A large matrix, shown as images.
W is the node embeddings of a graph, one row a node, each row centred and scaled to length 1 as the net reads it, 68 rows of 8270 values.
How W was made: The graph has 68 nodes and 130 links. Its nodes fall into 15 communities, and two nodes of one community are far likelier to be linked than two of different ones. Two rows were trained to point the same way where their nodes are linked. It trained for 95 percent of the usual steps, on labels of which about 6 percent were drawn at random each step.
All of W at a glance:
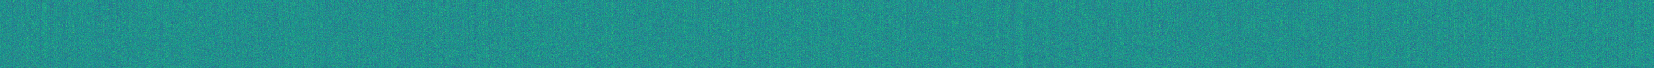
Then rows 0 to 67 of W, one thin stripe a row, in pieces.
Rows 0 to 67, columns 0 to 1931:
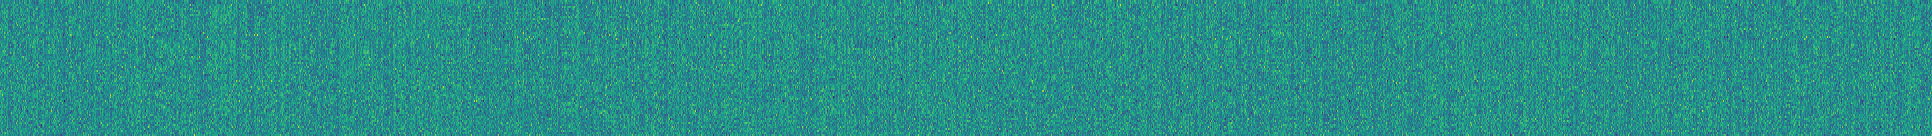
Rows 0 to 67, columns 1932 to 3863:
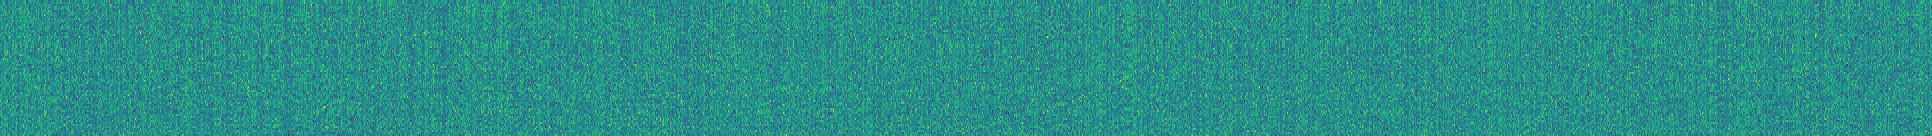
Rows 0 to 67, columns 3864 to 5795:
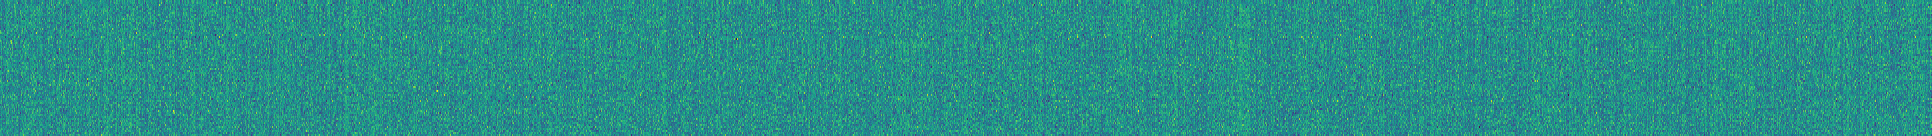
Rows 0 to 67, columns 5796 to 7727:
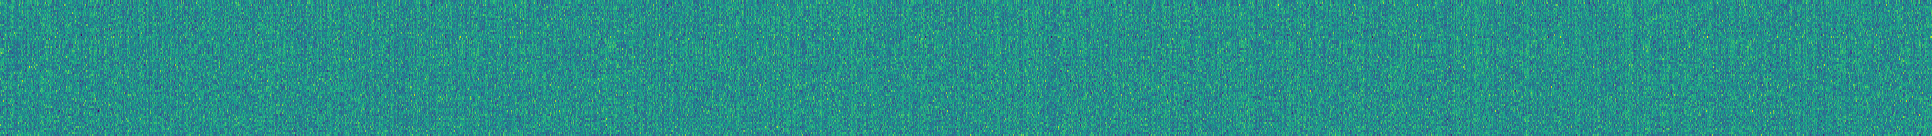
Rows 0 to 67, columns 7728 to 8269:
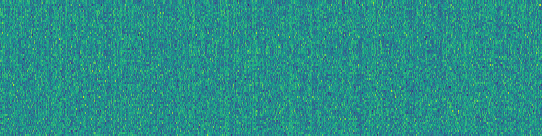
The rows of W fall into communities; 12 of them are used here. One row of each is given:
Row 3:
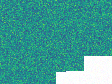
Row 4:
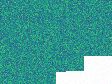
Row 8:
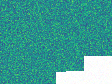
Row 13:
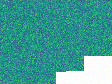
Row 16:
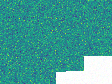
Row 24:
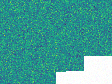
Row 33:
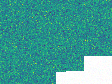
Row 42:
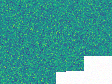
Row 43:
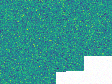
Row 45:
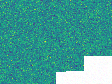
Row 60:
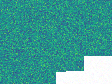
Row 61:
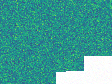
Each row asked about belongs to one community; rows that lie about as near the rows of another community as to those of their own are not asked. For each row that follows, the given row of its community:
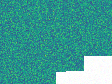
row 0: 33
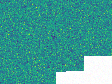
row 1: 33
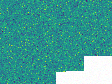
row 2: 13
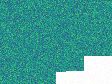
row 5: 13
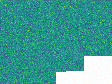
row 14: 60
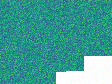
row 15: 33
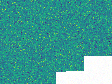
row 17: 8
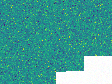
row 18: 4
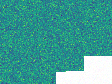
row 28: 45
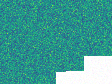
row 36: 16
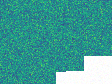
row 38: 24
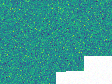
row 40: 3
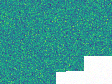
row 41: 16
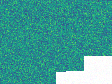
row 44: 43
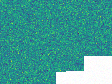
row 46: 60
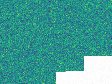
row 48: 61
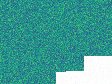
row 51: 3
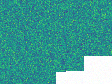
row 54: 43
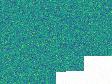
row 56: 42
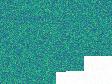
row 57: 24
